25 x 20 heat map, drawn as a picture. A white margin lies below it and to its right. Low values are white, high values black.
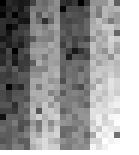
Values rise toward the top left. The bottom right is the ninth with the lowest average. The top left is the ninth with the highest average. Upright stripes repeat 2 times across the table. On average the colour sits 50% of the way up the scale.
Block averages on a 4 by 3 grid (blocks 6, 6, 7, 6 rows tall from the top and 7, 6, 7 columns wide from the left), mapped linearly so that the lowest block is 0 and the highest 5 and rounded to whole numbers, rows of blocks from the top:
542
432
421
310
